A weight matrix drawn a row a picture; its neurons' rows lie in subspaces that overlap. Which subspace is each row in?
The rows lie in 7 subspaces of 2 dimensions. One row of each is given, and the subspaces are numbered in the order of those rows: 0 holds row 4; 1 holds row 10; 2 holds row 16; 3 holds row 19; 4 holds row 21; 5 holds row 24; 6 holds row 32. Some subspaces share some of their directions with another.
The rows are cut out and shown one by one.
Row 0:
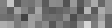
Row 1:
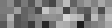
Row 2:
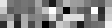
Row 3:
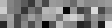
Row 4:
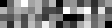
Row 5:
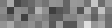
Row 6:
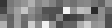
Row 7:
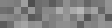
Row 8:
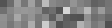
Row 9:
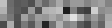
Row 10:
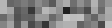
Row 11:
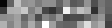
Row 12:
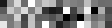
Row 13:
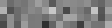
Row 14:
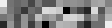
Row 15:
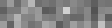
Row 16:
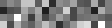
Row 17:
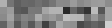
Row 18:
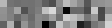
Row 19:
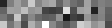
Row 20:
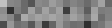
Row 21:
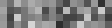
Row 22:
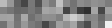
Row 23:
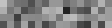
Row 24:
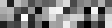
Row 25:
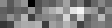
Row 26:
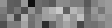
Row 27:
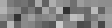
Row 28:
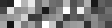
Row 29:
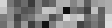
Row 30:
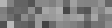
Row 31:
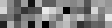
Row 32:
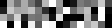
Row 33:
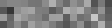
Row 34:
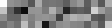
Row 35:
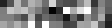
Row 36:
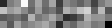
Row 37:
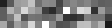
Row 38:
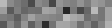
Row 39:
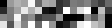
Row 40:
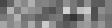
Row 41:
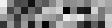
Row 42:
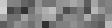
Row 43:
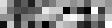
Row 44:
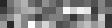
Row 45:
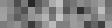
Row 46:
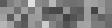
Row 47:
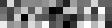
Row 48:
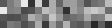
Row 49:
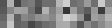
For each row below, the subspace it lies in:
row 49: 4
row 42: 4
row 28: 5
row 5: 5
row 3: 2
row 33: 1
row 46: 3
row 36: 0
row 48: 0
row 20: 1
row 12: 3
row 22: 0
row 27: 2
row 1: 4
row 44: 3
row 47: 5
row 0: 5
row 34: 4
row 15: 2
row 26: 3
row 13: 6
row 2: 6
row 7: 3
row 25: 3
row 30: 1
